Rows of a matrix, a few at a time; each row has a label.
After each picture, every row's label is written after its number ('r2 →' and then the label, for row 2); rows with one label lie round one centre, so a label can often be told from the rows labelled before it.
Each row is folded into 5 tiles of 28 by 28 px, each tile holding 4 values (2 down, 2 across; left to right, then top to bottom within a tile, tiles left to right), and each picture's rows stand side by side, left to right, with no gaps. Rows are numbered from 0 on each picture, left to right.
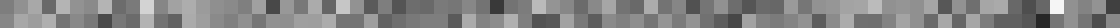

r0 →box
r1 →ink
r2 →box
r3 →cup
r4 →ink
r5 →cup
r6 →ink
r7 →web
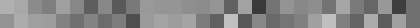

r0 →box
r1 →box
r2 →box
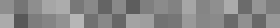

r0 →ink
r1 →ink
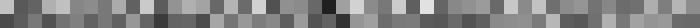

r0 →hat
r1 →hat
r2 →web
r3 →hat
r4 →cup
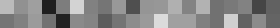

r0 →web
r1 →box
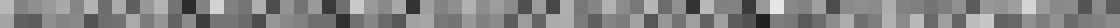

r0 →ink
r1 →web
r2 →web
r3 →ink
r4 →ink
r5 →web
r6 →ink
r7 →ink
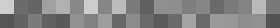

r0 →hat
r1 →cup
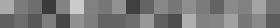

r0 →web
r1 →cup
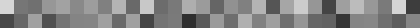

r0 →hat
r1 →hat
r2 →web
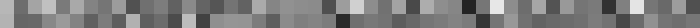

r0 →ink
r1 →cup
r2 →web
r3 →web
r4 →web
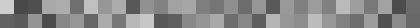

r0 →hat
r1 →ink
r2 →box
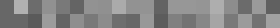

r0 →cup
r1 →ink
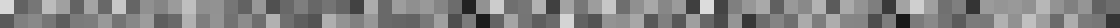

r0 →hat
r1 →ink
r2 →cup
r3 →web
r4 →ink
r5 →hat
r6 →web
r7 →box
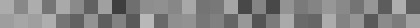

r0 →box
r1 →ink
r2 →ink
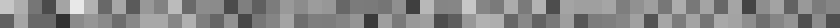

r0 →web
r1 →box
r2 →ink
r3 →ink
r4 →ink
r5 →box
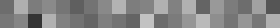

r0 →cup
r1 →ink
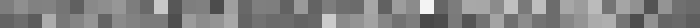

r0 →cup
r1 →cup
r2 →cup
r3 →hat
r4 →box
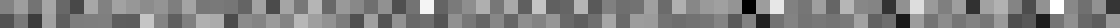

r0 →cup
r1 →ink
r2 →box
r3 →hat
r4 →cup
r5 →web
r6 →web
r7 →web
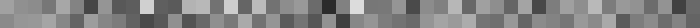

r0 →box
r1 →hat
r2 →web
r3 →box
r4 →box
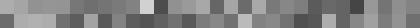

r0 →box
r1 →hat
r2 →cup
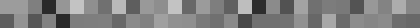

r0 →web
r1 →box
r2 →cup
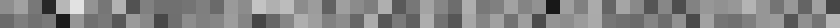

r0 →web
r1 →cup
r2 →box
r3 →ink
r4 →box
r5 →ink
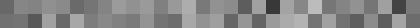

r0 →cup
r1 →ink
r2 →box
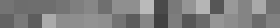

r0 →cup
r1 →hat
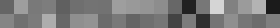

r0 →cup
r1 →web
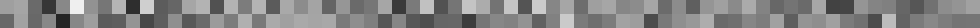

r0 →web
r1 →hat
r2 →box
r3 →hat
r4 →ink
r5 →ink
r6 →cup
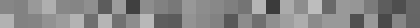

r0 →ink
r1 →ink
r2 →box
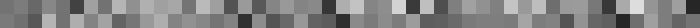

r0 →cup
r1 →box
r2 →web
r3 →hat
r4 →web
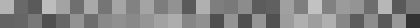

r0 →hat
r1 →box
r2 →box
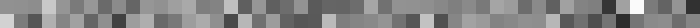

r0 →ink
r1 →ink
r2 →cup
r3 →ink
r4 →web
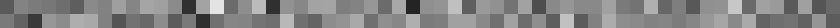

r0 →cup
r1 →web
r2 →ink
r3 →box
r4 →ink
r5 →box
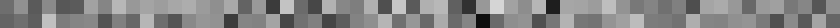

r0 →cup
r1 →ink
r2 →hat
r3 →web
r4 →ink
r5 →box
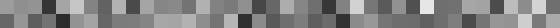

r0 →web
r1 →box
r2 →web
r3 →hat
